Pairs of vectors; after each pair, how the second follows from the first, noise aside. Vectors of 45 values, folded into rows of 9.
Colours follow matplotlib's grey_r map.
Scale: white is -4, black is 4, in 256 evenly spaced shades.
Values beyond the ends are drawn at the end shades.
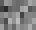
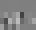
partly zeroed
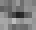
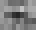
reversed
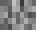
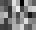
scaled up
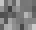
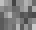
reversed
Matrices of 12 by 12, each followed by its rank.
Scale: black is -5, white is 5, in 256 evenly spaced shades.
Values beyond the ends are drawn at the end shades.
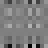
one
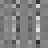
one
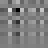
one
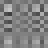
one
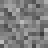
full rank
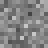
full rank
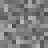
full rank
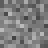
full rank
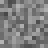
full rank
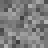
full rank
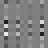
one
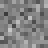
full rank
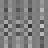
one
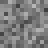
full rank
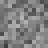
full rank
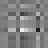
one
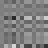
one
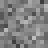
full rank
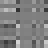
one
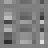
one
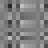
one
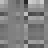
one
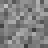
full rank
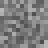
full rank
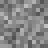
full rank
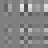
one
